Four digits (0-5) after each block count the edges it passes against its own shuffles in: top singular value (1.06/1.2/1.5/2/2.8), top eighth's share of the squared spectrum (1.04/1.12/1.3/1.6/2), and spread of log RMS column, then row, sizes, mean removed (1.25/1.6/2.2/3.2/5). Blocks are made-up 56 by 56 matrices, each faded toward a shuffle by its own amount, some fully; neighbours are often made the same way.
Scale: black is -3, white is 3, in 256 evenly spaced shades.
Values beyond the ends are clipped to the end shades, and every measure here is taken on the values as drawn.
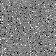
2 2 1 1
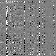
3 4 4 2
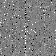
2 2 1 0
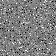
0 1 0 0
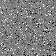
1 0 0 0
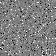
0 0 0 0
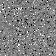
1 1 1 0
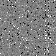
2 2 2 0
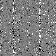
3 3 3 1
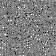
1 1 0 0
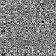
3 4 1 2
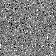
1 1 0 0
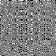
4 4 3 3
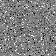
1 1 0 0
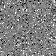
3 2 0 0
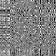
4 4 3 2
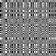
5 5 4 4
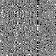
4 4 2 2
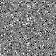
3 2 0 1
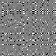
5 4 2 3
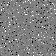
0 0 0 0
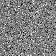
0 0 0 0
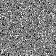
0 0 0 0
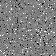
0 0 0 0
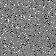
1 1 0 0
